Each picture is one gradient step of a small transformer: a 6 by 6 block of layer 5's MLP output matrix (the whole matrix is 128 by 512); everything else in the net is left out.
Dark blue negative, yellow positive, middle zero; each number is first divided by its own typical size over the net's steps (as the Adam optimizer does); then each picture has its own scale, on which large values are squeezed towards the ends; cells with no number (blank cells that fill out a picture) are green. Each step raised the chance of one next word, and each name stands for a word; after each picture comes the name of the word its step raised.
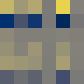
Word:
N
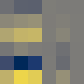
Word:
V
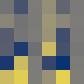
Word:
V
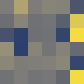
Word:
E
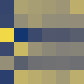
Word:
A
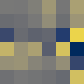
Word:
E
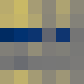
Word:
A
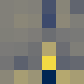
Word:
V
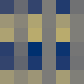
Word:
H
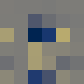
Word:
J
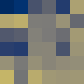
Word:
H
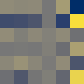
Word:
N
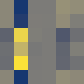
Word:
A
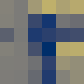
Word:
E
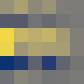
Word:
J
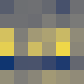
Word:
J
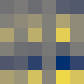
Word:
V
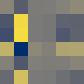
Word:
E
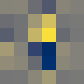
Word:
E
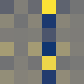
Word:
H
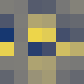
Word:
E
